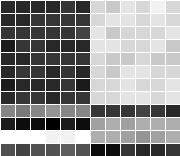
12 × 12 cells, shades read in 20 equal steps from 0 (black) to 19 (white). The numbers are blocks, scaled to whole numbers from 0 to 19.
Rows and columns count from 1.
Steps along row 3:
same same same same up up down up same same up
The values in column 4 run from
0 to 18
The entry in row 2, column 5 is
4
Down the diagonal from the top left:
3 3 4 3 4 3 16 16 4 13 12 4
